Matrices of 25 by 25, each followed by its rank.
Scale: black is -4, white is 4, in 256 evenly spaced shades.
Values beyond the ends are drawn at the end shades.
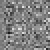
five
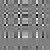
one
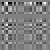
one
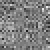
five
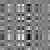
one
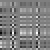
one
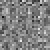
five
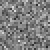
full rank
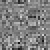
five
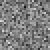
full rank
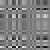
one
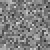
full rank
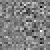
five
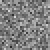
full rank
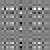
one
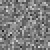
full rank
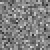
full rank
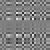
one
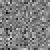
five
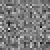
five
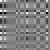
one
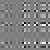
one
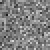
full rank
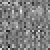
five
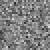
full rank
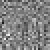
five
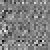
five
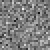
full rank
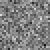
full rank
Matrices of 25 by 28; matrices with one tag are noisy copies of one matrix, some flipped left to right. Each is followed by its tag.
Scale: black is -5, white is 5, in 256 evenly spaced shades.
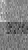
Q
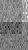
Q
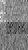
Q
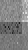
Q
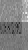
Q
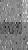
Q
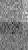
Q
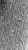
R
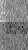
Q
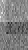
Q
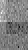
Q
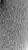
R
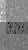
Q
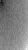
R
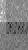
Q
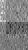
Q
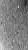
R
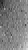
R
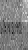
Q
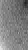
R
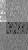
Q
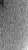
R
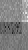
Q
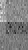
Q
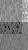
Q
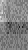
Q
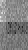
Q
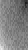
R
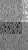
Q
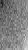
R
